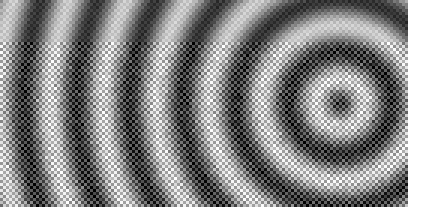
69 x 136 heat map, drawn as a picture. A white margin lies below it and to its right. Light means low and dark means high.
On average the colour sits 50% of the way up the scale. The top part is calmer, up to a seam about 20% of the way down. No single row or column stands out from its neighbours. No overall slope runs across the table. Concentric rings centre on the middle right.
